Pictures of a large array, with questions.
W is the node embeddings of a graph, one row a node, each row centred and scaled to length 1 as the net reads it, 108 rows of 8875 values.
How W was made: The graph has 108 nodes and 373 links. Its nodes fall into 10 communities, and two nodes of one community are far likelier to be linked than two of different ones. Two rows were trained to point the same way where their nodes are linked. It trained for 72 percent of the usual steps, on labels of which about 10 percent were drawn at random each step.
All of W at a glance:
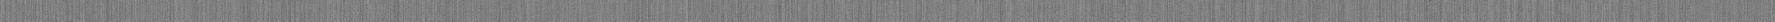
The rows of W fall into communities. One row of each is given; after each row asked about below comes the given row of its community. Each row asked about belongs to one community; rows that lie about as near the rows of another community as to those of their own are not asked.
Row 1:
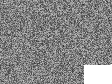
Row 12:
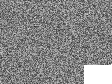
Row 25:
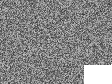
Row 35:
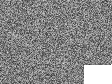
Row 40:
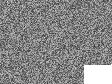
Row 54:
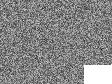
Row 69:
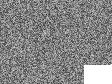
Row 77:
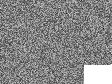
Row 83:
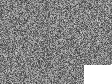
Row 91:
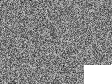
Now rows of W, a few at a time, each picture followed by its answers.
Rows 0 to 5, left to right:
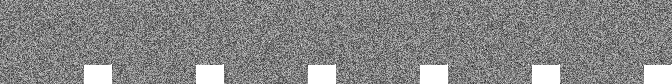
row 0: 77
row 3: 12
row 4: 77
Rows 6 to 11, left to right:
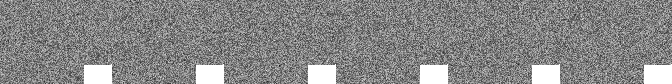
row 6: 69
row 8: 54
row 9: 69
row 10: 1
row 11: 77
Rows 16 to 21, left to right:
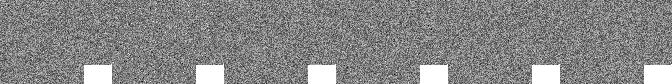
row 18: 12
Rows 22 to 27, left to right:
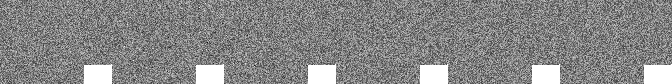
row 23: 69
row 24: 83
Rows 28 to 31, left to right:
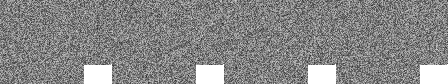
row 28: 40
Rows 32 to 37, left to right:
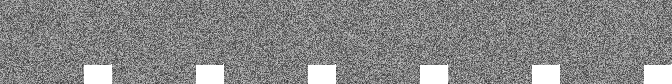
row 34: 1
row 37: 40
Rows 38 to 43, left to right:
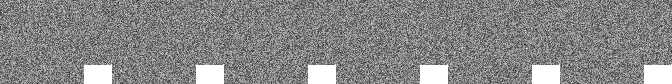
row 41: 54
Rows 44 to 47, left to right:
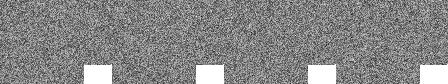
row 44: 40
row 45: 35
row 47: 83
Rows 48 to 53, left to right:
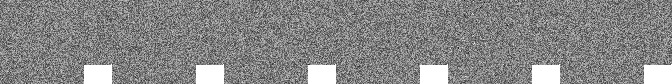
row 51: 54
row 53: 83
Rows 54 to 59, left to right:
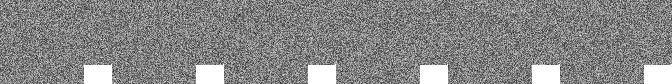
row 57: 83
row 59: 1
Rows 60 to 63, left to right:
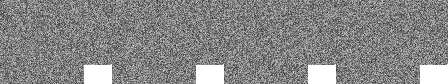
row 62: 1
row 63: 25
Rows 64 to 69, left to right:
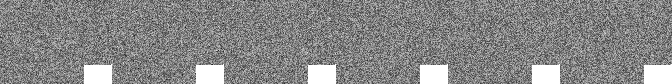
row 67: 40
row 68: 1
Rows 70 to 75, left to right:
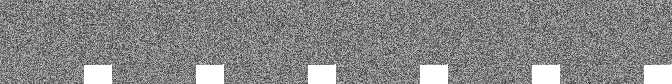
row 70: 83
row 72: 40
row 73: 25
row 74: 91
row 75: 91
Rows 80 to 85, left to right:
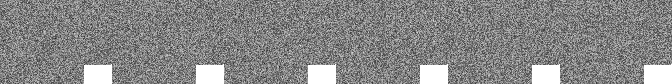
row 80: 69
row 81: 25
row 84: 40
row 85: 12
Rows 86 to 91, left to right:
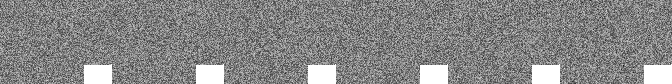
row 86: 1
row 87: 69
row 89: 83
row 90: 1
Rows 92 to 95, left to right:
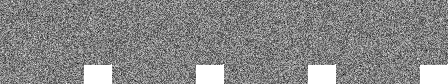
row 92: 77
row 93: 77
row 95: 91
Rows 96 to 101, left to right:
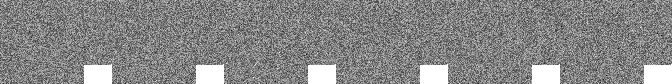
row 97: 40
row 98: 12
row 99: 12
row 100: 91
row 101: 12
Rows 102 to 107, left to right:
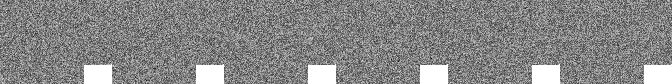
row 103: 77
